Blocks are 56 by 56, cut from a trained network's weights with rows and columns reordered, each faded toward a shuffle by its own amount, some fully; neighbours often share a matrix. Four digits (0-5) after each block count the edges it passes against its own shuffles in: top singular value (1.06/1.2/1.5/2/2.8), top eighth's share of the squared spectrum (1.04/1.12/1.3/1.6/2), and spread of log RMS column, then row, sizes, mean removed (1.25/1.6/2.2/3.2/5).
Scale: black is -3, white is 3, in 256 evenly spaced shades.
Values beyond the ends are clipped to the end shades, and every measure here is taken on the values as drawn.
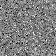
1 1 0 0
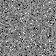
1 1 0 0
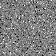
0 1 0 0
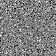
2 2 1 1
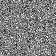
1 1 0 0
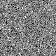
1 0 0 0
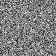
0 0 0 0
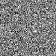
3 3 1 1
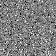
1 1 0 1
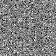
2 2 1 0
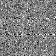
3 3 0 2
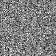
2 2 1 0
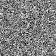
2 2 0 0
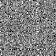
2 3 1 1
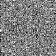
2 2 1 1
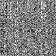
3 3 1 1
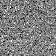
1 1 0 0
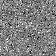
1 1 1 0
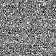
1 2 1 0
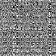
3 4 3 1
